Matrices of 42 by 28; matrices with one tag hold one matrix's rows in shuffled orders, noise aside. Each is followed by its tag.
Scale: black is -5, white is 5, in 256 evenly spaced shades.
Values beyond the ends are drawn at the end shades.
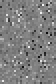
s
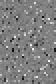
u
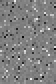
u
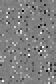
s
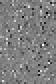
s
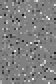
u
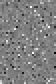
u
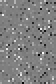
s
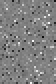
u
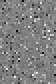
u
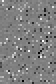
s
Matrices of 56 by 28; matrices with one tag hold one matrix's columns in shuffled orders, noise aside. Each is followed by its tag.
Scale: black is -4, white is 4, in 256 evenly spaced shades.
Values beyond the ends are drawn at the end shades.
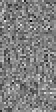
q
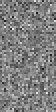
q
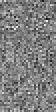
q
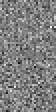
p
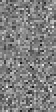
p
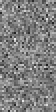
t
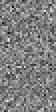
t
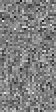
q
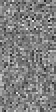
q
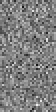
t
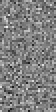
p
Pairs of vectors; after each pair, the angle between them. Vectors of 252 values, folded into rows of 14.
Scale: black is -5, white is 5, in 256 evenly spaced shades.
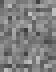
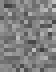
orthogonal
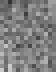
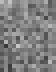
nearly opposite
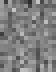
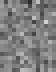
nearly parallel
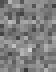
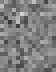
partly opposed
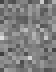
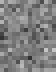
nearly opposite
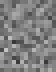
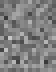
nearly parallel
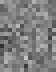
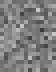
partly opposed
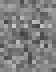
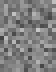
orthogonal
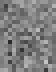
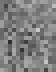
nearly parallel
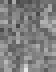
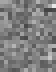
orthogonal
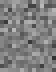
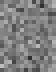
partly opposed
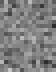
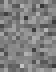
partly aligned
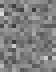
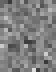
orthogonal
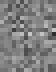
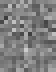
nearly opposite
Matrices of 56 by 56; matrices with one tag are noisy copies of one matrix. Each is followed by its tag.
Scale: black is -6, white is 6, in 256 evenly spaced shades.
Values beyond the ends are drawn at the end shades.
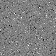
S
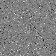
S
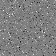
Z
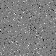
S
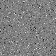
S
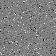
S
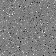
Z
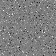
Z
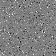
Z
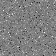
Z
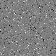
S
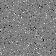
S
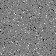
S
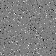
S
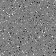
Z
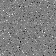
Z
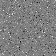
Z
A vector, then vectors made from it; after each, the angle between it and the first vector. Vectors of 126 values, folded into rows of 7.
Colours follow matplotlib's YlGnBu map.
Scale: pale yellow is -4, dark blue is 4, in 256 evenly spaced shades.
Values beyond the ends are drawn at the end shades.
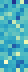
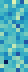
nearly opposite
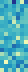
nearly parallel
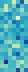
nearly opposite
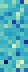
nearly opposite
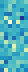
partly opposed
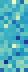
nearly opposite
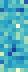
partly aligned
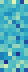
nearly opposite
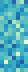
nearly parallel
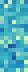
partly aligned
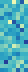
nearly opposite
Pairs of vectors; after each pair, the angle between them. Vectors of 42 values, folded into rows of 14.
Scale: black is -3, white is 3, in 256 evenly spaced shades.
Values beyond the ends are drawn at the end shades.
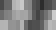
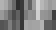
nearly opposite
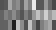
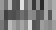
orthogonal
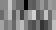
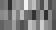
nearly opposite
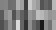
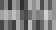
partly aligned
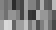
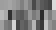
orthogonal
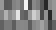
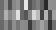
nearly parallel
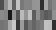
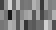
nearly parallel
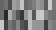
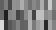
nearly parallel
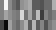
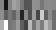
nearly opposite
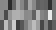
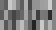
nearly opposite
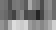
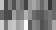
partly aligned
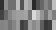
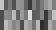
orthogonal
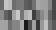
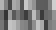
partly opposed
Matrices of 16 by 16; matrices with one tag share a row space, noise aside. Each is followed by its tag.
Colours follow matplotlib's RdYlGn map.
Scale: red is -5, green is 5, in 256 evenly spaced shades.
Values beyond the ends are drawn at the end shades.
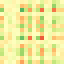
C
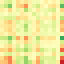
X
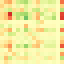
X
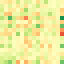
X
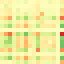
X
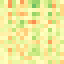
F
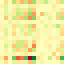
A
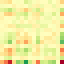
X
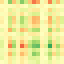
F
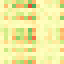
A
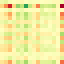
X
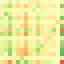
X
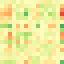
X
